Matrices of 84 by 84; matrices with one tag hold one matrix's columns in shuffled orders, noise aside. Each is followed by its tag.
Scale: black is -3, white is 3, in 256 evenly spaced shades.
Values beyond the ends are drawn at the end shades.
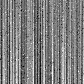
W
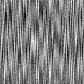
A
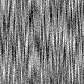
A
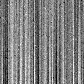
W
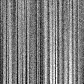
W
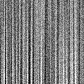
W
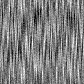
A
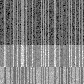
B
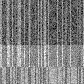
B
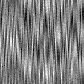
A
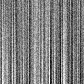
W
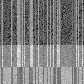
B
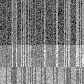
B
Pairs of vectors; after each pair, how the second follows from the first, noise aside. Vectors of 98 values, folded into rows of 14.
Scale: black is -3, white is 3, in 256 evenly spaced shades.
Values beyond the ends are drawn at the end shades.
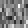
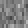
shrunk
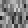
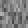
shrunk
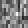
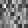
shuffled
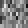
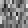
negated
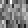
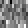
negated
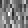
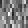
copied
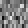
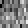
shuffled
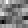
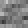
shrunk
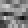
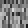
shuffled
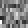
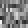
copied
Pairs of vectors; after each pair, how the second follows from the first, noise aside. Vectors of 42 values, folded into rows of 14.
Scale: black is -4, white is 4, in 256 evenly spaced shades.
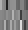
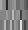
copied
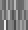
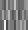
copied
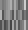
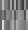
reversed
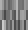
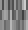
reversed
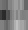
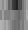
wrapped around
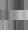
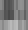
wrapped around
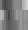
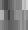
copied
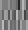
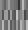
copied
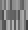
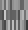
copied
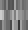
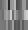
reversed
